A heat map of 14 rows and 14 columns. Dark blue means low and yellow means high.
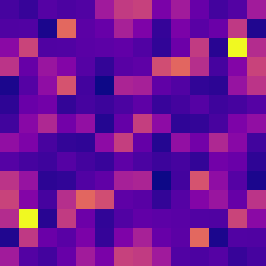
Most values sit low, with a long tail of high ones. No row or column stands out. A half turn leaves it unchanged. No overall slope runs across the table. On average the colour sits 20% of the way up the scale.
